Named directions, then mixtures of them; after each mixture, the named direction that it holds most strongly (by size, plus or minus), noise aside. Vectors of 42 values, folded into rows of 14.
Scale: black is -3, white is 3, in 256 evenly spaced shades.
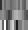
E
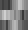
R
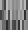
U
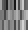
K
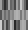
K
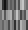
K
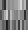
U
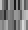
K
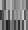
U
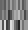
E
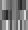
U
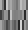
U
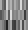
U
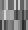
K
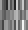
K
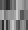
R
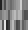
E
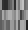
K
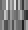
K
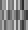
K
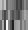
E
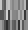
U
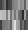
R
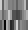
E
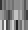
E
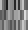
K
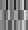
K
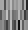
U
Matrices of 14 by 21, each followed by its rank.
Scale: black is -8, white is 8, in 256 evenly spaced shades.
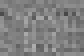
three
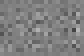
three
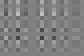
one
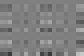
one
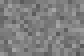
full rank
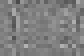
three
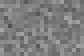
full rank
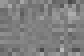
three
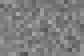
full rank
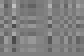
one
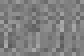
three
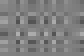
one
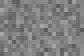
full rank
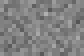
full rank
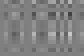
one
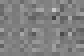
three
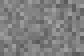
full rank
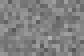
full rank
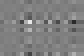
one
